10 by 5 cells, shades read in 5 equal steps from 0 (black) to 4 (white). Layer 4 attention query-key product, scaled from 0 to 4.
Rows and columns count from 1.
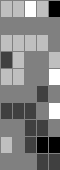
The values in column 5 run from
0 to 4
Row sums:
13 10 14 11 14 9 9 8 6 8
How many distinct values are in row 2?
1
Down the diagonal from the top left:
3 2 3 2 4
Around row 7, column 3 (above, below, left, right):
2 1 1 2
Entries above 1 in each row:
4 5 5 4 5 4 2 3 2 3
